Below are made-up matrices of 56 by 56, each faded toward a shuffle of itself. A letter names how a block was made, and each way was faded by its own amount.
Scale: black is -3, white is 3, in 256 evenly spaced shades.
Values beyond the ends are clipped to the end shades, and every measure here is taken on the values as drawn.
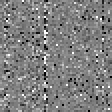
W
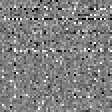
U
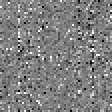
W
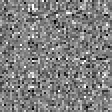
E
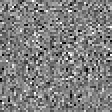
E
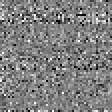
U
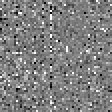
W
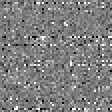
U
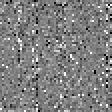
W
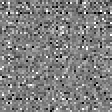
U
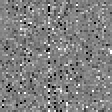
W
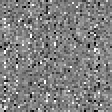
W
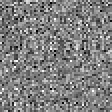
E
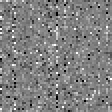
W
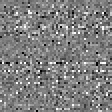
U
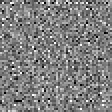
E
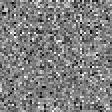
E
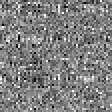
E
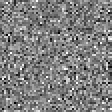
E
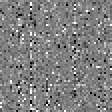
W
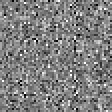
E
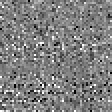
U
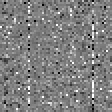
W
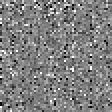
W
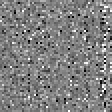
W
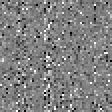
W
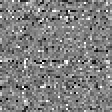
U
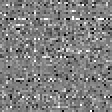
U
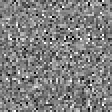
E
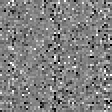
W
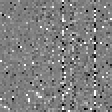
W
